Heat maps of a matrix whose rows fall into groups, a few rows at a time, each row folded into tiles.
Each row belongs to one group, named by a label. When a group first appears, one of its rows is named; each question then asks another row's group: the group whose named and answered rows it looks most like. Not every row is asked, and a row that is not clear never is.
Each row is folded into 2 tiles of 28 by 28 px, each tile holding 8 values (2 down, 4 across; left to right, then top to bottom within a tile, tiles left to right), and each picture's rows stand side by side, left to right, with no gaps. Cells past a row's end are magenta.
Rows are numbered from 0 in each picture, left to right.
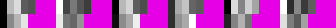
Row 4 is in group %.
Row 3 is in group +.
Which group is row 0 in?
+
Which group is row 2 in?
+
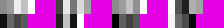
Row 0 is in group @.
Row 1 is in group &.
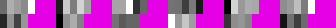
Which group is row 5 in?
@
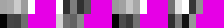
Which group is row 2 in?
@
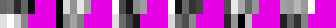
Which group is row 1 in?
%
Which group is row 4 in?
&
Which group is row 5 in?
@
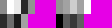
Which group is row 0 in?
&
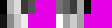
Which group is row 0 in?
+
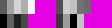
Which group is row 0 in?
@
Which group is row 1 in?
&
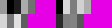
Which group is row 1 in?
%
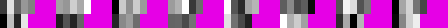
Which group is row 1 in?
@
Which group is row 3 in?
&
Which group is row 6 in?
&
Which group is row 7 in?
+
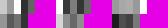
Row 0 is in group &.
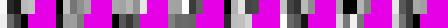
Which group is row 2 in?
@
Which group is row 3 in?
&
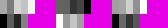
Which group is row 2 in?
@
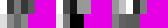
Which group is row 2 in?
&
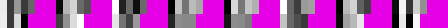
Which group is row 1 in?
+
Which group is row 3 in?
%
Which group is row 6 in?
+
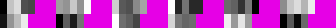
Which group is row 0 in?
+
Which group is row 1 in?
@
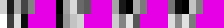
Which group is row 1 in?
+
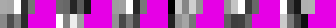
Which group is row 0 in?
&
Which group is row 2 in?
&
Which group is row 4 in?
&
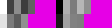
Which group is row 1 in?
%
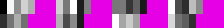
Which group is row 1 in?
&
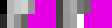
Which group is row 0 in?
%
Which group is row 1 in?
+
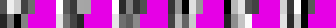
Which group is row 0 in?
&
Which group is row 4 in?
+
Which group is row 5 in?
&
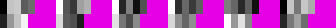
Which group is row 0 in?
+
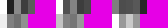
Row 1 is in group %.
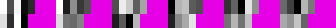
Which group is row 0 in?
&
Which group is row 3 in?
+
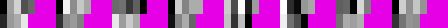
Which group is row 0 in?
+
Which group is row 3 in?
%
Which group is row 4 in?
&
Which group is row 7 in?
%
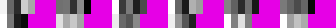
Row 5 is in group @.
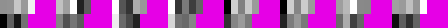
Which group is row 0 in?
@
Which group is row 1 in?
&
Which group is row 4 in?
%
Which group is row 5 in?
%
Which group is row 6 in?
&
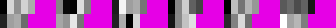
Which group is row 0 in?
%
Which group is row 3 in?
+
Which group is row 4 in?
%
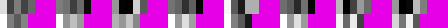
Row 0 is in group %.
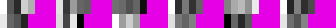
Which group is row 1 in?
&
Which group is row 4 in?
@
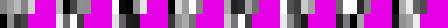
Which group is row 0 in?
@
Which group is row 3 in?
%
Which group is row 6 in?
&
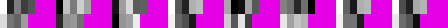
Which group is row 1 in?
%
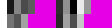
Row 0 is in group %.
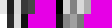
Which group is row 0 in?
&
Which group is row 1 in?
%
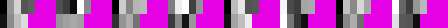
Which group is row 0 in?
+
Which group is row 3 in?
&
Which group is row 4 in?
+
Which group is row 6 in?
%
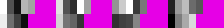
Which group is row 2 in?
&
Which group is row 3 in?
+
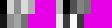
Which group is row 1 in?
&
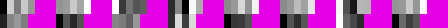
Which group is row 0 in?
%
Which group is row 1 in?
@
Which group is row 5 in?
@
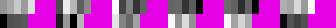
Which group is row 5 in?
@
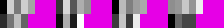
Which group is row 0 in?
%
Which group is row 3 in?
@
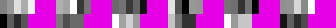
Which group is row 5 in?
@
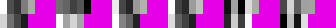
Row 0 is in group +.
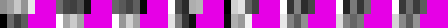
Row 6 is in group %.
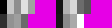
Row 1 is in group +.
